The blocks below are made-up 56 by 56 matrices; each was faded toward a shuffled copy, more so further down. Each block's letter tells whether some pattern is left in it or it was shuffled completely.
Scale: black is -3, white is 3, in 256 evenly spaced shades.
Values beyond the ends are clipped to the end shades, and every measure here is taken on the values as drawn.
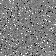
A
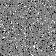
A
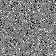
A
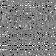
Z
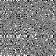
Z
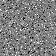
A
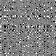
Z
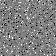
A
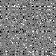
Z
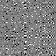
Z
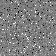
A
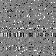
Z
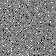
A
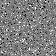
A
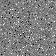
A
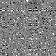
Z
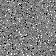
A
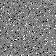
A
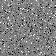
A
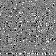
Z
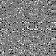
Z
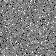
A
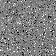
A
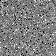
A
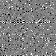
Z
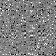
Z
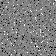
A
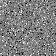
A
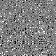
Z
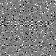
Z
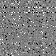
Z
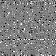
Z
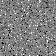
A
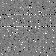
Z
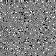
Z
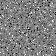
A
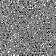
Z
